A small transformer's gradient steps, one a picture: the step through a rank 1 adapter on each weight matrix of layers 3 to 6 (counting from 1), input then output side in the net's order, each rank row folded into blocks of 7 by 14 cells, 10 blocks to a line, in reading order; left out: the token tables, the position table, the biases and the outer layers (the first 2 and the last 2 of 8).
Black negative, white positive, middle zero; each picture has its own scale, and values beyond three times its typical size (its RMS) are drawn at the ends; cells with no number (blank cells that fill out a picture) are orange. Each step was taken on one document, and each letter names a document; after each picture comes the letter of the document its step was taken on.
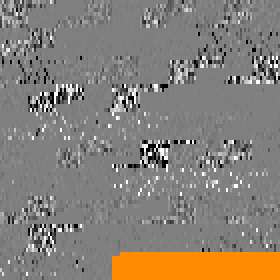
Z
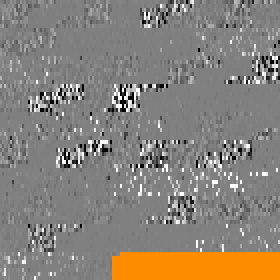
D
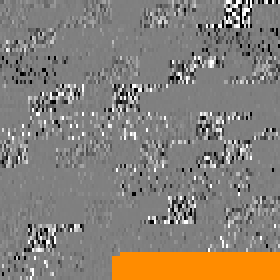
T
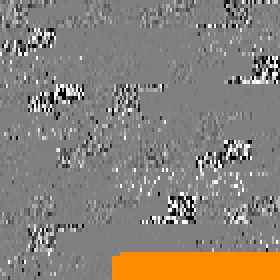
D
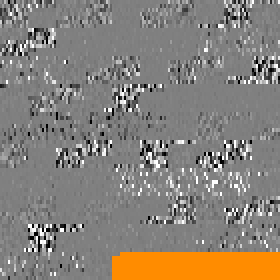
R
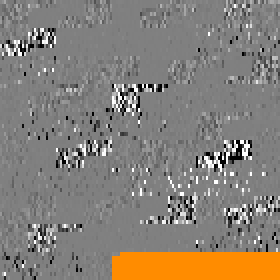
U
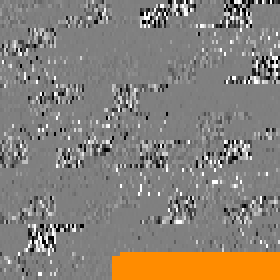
D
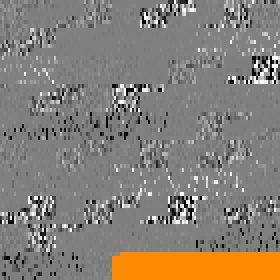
U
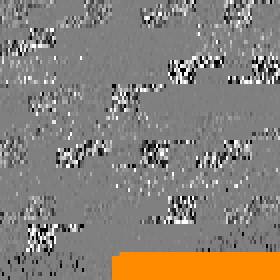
Z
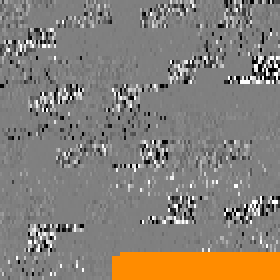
Z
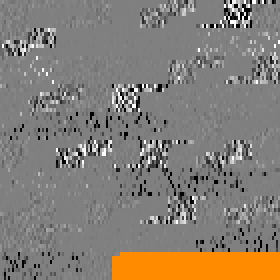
U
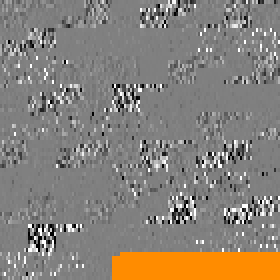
R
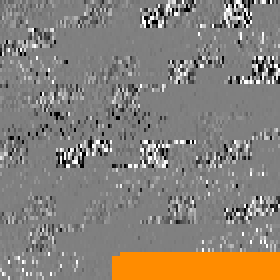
Z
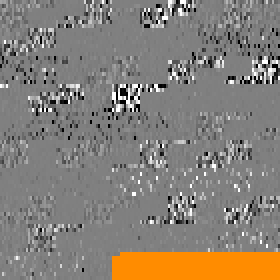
T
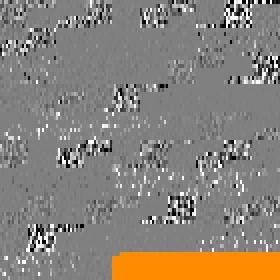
D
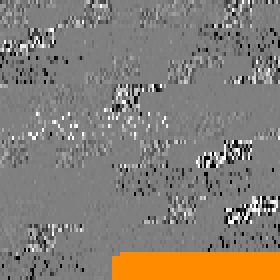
T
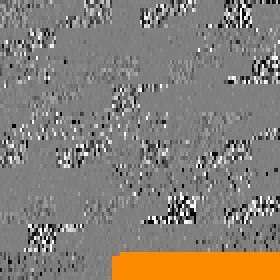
R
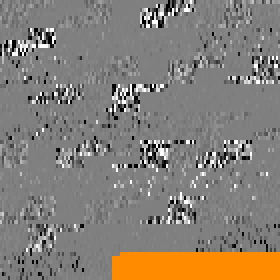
Z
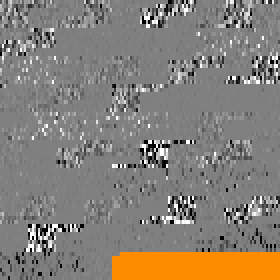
Z
